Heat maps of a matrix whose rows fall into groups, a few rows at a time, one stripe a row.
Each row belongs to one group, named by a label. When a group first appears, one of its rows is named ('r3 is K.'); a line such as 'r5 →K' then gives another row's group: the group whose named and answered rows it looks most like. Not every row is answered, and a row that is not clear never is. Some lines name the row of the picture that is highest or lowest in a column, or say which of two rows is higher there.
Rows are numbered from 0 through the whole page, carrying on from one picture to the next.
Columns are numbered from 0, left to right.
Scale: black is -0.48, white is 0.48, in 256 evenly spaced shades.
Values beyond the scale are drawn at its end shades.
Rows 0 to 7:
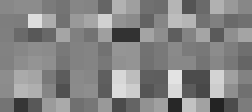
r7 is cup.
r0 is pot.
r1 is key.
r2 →cup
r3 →pot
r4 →pot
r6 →pot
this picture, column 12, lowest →7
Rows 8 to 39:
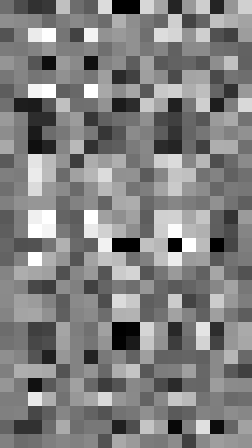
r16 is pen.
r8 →cup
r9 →pot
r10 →key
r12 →pen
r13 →cup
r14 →key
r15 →cup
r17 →pen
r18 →pen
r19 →key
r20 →key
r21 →key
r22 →pot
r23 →key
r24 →key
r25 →cup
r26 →key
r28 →pen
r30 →pot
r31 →cup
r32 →cup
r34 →pot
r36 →key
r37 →pen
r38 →cup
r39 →pot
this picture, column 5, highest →18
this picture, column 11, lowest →18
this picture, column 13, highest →25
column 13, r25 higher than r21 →Yes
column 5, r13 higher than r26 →Yes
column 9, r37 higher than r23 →No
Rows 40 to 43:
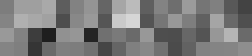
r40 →pot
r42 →pen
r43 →pen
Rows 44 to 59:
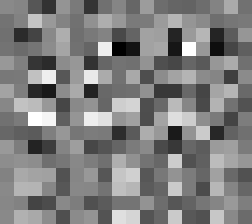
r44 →pen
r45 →key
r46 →cup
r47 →cup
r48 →pen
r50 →pen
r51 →pot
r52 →key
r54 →pen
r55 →pot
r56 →pot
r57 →pot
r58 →pen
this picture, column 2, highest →52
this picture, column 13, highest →47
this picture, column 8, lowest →47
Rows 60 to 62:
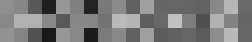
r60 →pen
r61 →pot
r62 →pen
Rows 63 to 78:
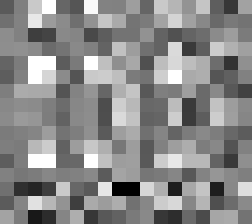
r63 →key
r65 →pen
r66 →pot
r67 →key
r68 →key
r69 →pot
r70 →pot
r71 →pot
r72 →pot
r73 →key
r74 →key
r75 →pot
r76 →cup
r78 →pen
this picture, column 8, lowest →76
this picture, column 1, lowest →76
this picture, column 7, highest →76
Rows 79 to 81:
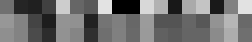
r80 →pen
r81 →pen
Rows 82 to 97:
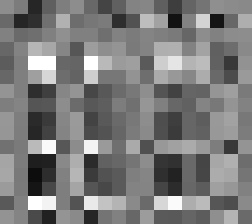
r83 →cup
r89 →pen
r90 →pen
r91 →pen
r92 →key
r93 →pen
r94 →pen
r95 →pen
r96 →key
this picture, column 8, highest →96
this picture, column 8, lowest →83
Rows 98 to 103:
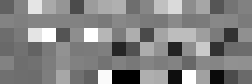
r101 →cup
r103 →cup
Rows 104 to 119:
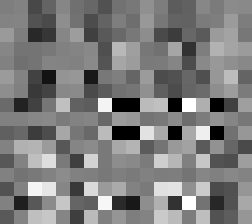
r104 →pen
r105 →pen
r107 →pot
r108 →pot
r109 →pen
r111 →cup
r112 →pot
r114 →pot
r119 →key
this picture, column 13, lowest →107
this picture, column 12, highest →117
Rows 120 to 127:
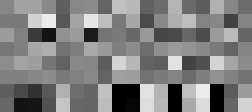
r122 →pen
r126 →cup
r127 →cup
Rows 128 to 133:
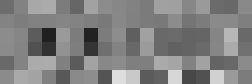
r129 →pot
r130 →pen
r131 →pen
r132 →key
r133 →pot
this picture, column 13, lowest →133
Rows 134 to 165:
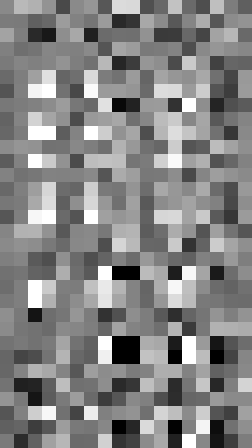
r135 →cup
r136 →pen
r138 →cup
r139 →key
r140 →key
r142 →key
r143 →key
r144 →pot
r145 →key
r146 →pot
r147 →key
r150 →pot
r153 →cup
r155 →key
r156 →pen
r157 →pot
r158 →cup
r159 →cup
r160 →key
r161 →cup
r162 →pen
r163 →key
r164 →cup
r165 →cup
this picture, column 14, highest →164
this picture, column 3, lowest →136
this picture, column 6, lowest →136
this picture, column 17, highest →161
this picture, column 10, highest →164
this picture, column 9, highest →134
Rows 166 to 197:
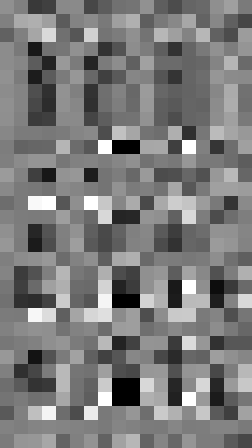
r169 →pen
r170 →pen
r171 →pen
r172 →pen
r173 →pen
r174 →pen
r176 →cup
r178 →pen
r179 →pot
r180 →key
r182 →pen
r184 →pot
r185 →cup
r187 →cup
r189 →pot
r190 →cup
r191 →pen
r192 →cup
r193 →cup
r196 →pot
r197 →pot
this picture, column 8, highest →175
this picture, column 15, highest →175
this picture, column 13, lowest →175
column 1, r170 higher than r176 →Yes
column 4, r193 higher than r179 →Yes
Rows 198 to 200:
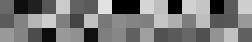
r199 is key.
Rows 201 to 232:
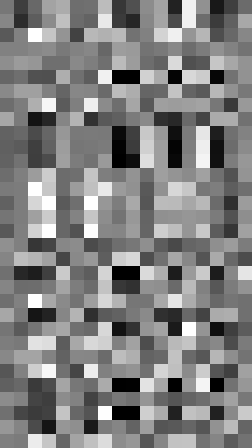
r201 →cup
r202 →cup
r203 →key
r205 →pot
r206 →cup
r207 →pot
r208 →key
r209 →pen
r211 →cup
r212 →cup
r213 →key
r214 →key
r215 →key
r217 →key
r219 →pot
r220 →cup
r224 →cup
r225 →key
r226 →pot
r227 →key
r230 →cup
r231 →pen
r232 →key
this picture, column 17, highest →220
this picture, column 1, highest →219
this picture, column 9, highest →219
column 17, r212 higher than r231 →Yes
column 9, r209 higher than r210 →Yes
